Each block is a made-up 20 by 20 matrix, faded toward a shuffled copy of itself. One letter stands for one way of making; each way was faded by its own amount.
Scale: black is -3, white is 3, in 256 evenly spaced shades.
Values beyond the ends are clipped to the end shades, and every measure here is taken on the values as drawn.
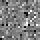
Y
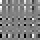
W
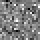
Y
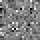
Y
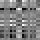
W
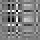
W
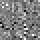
Y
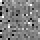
Y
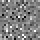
Y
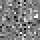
Y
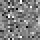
Y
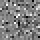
Y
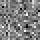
Y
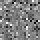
Y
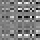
W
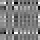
W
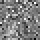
Y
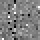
Y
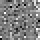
Y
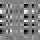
W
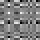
W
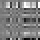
W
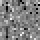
Y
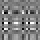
W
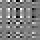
W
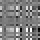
W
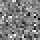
Y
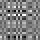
W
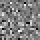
Y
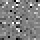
Y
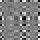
W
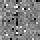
Y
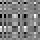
W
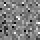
Y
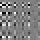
W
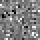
Y
